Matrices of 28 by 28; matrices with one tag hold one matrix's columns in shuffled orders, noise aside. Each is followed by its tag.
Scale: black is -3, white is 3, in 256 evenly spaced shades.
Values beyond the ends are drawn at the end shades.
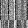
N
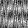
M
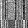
N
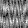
M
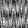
M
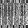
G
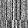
N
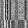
N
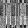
G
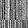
N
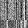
N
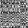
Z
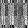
G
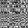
Z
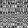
Z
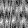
M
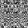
Z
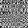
Z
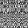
Z
